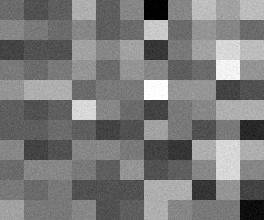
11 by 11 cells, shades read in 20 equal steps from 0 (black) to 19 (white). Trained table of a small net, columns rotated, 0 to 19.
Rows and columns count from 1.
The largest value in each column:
12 13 13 16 10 12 19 13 14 18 14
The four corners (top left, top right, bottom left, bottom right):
8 14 12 1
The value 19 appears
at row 5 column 7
